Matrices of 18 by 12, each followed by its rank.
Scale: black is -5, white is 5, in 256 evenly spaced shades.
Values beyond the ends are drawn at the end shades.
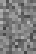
full rank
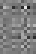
two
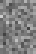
full rank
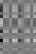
one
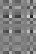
one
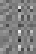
two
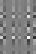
one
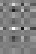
one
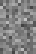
full rank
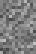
full rank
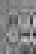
two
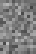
full rank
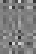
two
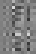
two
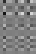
one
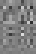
two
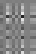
one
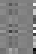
one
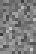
full rank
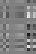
one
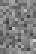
full rank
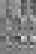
two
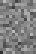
full rank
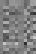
two
